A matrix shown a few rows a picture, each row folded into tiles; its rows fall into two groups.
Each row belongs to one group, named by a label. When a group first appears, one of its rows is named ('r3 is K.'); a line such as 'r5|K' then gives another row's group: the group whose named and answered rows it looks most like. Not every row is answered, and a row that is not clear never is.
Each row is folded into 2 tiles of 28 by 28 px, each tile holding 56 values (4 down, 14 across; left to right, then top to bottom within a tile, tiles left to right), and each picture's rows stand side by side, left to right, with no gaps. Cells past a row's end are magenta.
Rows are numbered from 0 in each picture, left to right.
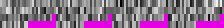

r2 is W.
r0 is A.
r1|W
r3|W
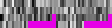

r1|A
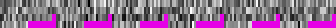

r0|W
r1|A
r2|A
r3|W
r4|W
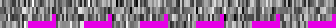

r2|A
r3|W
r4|A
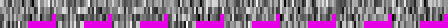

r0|A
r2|A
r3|A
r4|W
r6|W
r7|A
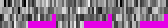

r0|A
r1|A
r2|W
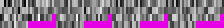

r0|A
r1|W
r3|W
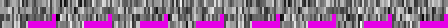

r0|A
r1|W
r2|A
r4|A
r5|W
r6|W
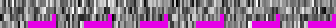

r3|W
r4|W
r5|A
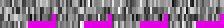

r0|A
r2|A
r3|A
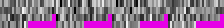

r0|W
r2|A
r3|W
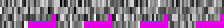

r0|A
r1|A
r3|W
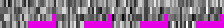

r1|A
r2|A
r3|A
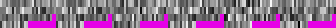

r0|A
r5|W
